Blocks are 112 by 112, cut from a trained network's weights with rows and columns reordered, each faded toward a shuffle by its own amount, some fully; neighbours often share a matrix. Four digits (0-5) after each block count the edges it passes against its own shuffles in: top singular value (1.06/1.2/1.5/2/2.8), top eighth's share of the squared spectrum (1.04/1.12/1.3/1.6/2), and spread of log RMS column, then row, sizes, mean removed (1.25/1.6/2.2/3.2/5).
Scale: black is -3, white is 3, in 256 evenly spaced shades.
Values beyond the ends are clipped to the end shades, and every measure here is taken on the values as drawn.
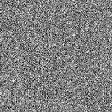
3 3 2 0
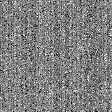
3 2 0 2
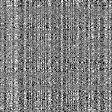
5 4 2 4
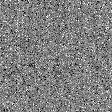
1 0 0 0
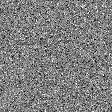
0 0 0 0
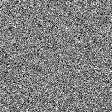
3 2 1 0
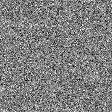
1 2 0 0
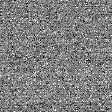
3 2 2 0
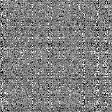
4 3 4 0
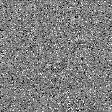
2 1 1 0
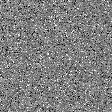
1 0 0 0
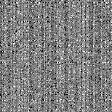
4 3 1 3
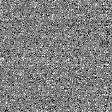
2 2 2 0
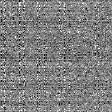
4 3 4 0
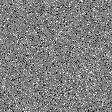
0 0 0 0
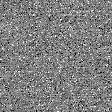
2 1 1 0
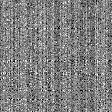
4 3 1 3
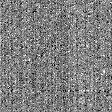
3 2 0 2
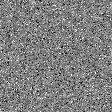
0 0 0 0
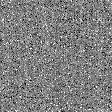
1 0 0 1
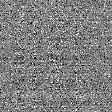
3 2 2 0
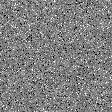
0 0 0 0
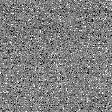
2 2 2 0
